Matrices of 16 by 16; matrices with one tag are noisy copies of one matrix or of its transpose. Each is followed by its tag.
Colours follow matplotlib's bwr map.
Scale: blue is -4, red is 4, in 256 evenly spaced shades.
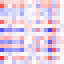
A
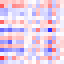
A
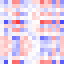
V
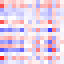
A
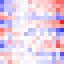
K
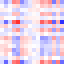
V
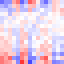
K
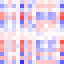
V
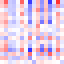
A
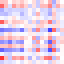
A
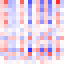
A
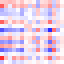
A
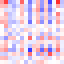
A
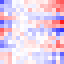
K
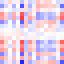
V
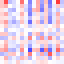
A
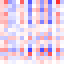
A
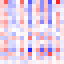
A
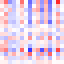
A
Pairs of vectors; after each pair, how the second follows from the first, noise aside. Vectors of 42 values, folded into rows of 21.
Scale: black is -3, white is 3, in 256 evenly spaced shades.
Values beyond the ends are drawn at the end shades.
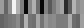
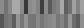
shrunk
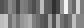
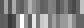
wrapped around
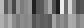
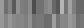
shrunk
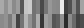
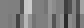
partly zeroed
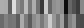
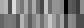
copied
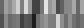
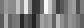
copied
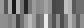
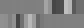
partly zeroed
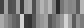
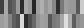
copied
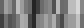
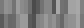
shrunk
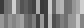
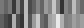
wrapped around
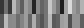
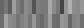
shrunk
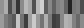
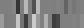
partly zeroed
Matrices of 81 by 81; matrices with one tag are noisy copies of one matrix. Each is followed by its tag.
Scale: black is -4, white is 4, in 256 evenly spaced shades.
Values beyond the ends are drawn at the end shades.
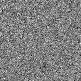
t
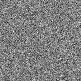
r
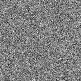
r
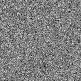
t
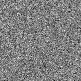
t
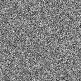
r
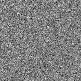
t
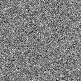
r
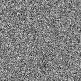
t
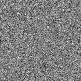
t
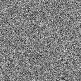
r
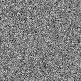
t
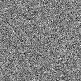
r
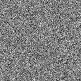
r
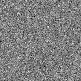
t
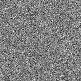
r
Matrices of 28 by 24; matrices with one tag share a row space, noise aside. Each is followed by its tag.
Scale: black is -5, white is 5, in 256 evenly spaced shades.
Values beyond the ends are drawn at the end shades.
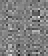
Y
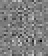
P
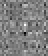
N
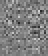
Y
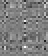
N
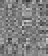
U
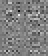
Y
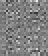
Y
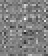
N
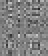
Y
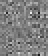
Y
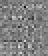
P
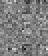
U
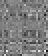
N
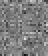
N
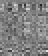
U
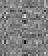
N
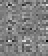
U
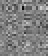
U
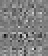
P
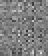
P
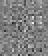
P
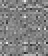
N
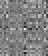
N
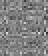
N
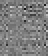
N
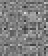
N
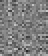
U
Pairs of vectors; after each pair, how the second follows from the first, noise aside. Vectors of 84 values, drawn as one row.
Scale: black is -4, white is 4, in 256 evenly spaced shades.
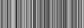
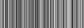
wrapped around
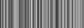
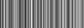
copied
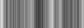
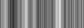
wrapped around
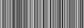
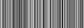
copied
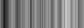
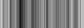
wrapped around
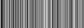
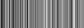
copied
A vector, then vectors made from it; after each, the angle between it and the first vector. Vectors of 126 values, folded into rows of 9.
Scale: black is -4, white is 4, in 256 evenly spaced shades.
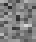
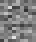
partly opposed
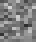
nearly opposite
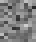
nearly parallel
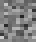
partly opposed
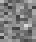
nearly parallel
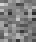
partly opposed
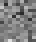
orthogonal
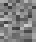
nearly parallel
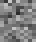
partly opposed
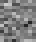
partly opposed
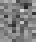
orthogonal
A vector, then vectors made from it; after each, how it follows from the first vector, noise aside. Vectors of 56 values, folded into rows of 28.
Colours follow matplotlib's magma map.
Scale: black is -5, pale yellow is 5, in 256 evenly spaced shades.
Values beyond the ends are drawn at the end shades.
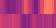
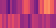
copied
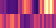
scaled up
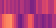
reversed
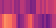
reversed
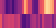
scaled up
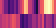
scaled up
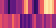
scaled up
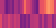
copied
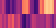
scaled up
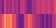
reversed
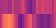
reversed
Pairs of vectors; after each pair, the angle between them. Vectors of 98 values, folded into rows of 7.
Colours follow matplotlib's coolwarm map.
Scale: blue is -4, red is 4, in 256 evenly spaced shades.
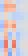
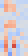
nearly parallel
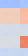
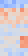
nearly parallel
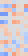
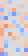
orthogonal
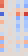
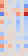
nearly parallel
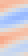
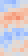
nearly opposite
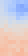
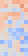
partly opposed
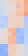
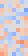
partly opposed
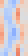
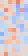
partly opposed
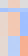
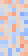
partly aligned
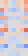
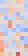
partly opposed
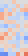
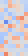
partly opposed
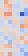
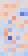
partly aligned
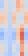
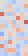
orthogonal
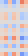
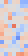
partly opposed
